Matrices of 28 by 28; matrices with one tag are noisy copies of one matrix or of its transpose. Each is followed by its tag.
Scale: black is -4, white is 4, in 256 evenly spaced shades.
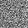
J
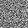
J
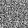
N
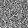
J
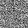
N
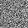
J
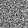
J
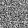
N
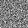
J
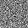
J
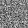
N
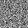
J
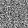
N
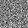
J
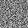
J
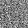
N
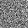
J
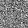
N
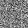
N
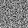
J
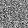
N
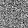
N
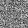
N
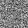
N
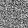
N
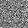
J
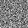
J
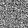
N
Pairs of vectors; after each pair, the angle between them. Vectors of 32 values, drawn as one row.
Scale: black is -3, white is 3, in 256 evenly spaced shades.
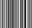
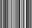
nearly opposite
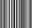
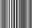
nearly parallel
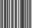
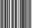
nearly parallel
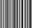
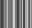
partly opposed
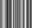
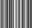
partly aligned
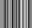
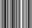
nearly parallel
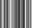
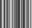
nearly parallel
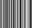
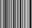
nearly parallel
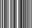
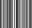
partly opposed
